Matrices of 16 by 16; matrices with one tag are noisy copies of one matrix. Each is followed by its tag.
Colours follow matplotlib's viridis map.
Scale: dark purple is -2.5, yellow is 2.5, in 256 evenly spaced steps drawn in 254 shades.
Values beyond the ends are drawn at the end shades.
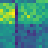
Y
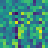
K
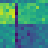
Y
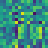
K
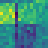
Y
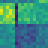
Y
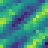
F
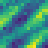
F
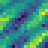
F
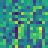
K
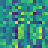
K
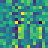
K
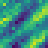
F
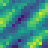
F
